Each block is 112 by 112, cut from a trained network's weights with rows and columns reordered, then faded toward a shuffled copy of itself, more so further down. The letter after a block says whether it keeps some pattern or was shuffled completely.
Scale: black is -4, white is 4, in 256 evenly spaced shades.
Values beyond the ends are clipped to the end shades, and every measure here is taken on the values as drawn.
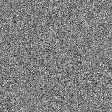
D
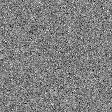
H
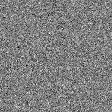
H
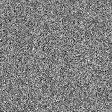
D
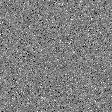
H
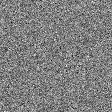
H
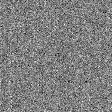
D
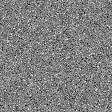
H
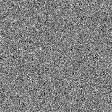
D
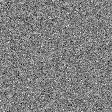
H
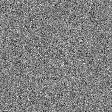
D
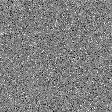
H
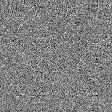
D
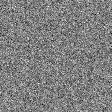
D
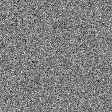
H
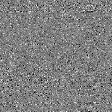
D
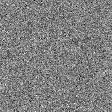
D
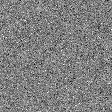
H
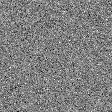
H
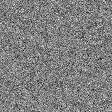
H
